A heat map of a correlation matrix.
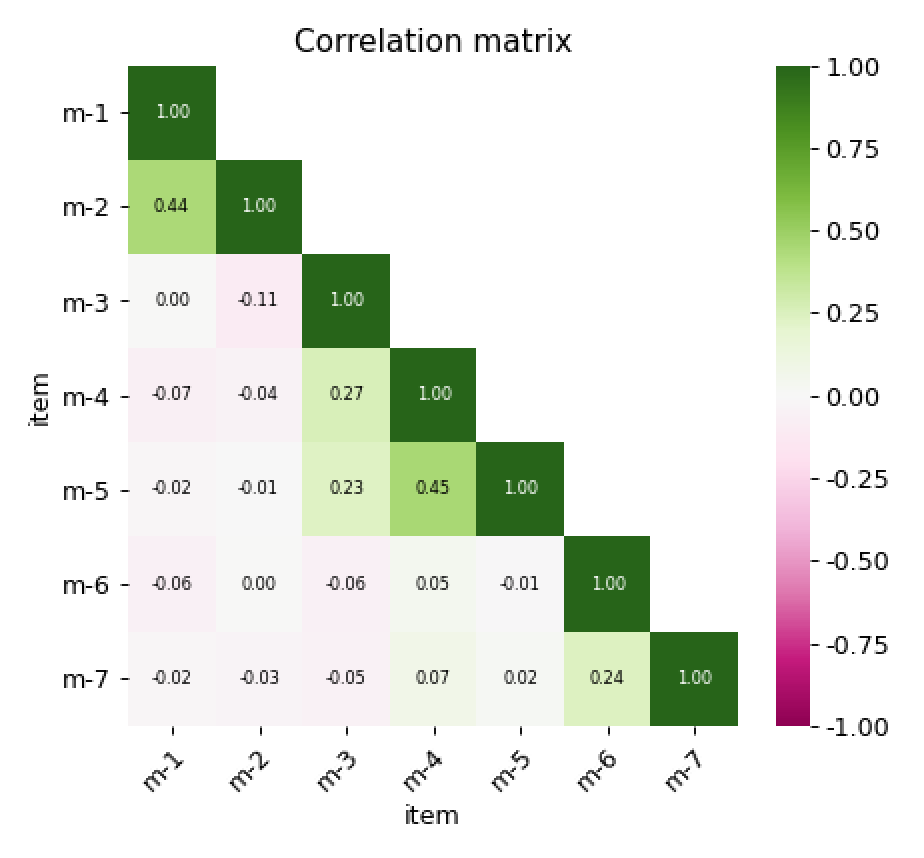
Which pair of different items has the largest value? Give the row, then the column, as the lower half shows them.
m-5, m-4
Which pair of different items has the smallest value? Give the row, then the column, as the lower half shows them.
m-3, m-2
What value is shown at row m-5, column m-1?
-0.02
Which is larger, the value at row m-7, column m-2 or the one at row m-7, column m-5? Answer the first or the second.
the second
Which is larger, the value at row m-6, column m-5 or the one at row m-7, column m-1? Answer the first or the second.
the first
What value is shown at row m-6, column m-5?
-0.01
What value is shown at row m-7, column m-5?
0.02
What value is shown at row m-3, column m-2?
-0.11
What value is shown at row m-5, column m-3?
0.23
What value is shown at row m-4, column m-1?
-0.07
